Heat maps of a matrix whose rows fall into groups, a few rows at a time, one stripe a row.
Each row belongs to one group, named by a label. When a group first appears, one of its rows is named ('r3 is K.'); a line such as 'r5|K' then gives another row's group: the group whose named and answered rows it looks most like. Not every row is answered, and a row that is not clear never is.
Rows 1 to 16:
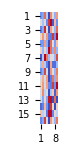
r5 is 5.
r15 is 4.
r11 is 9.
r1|5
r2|4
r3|5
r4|9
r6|4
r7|5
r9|5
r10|9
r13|4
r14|5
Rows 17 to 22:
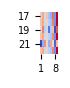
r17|9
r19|9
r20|9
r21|5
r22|9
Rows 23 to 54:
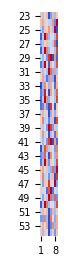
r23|9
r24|9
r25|4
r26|5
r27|4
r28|5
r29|4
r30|5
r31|4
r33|5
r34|5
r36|5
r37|9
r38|9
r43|5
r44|5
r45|9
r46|9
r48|4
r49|4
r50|5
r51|9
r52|5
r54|9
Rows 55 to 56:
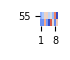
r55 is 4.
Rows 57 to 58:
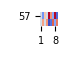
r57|4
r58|9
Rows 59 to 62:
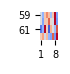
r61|5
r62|9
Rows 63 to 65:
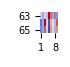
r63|4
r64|5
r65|5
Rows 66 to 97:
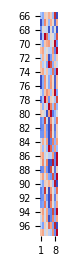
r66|4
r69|5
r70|4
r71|9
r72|9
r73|4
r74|9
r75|5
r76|5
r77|4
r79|4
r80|4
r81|5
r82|5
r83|5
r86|9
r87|9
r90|4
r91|5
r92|5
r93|5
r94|9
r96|4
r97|9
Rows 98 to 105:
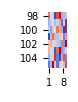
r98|4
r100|4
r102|9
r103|4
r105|5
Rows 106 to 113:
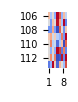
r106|4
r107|4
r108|5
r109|9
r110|9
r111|4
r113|5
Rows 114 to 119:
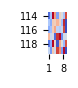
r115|4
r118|5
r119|4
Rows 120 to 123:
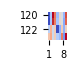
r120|5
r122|9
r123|9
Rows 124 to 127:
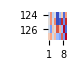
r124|9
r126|4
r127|9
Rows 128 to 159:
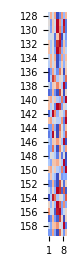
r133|4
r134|9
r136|5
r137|5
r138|4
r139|5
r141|4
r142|5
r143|9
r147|5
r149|4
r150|9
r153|4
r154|5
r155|4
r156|4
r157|5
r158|4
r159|5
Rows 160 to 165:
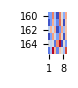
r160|5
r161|5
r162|9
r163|5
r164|4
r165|5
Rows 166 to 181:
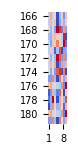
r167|9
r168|4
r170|4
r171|4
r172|4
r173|9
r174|4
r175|5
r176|9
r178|5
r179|5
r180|9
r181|5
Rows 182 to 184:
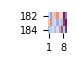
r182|4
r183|9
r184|4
